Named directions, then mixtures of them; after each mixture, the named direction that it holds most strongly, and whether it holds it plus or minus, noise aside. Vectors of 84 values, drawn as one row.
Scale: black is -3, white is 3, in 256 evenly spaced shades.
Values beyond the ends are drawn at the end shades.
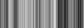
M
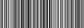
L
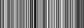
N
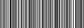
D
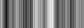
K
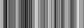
K, plus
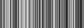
D, plus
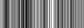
K, plus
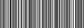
D, plus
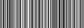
L, minus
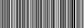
D, minus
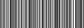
D, plus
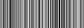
L, minus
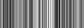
K, plus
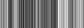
M, minus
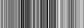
M, minus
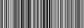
L, plus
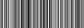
L, plus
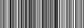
D, plus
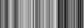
M, plus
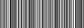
D, plus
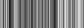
M, minus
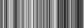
M, plus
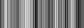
K, minus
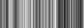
M, plus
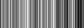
M, plus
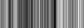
M, minus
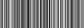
L, plus
